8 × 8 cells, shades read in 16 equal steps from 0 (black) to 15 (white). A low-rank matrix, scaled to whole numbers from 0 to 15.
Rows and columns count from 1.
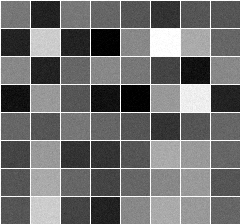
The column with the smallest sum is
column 4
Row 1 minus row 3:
-1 0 1 -2 -2 -1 4 -3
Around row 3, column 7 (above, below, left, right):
10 14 4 8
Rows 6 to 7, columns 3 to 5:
3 3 5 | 6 4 6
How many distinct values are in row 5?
4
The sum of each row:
40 55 44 41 43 49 53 56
